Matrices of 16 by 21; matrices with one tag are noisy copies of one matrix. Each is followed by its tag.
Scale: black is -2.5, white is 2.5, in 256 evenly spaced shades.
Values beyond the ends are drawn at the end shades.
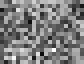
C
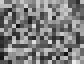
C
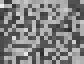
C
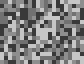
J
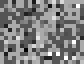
J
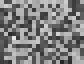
C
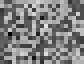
C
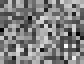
J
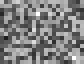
C
